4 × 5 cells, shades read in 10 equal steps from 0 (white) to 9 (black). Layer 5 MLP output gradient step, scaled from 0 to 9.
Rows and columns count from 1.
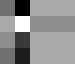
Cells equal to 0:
1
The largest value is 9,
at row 1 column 2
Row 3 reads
4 7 3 3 3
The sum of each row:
23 15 20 22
